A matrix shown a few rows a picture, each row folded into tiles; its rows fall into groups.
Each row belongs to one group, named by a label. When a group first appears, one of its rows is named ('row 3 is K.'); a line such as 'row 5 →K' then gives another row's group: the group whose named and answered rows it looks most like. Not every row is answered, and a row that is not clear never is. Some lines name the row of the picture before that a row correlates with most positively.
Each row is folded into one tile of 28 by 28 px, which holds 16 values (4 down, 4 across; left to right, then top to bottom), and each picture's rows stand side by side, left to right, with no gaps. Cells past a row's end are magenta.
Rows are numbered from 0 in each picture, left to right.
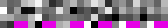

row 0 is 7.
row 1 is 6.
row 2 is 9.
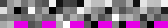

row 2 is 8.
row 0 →9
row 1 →7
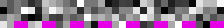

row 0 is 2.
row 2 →7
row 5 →6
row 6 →8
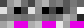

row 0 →9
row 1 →9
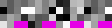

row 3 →2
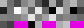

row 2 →9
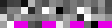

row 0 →8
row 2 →2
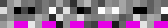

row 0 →9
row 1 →2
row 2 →6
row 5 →2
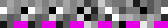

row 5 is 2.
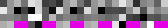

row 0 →9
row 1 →6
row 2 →9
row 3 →9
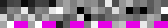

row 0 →8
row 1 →8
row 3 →7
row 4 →9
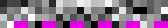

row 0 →8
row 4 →6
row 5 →2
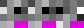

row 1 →9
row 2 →2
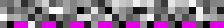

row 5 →6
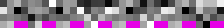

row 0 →9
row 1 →7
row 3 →8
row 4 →9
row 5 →8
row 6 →9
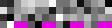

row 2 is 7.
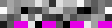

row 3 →2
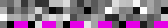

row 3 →2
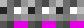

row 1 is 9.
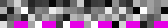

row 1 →8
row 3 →8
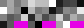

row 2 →8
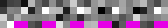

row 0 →8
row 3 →9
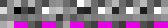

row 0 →9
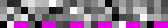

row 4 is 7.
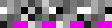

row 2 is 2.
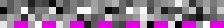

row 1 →8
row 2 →2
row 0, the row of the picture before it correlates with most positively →2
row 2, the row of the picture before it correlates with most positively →2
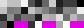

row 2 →8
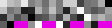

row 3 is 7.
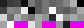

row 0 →8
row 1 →2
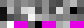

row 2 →9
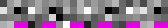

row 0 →9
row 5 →9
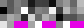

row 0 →2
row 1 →8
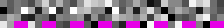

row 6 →7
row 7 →6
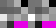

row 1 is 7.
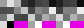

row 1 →8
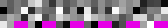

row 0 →2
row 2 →7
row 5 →8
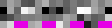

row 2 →2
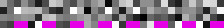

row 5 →7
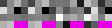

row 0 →9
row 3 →6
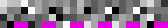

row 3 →2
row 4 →2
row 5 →6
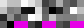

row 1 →6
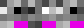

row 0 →9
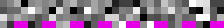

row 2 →9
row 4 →8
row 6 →7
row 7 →6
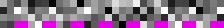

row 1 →8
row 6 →8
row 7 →2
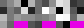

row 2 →6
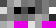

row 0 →9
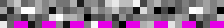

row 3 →7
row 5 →9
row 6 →2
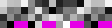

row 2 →8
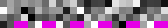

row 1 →7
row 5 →8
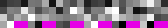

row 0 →8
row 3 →8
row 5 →6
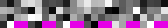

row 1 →6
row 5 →8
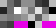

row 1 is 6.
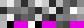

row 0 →6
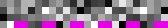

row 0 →7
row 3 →8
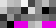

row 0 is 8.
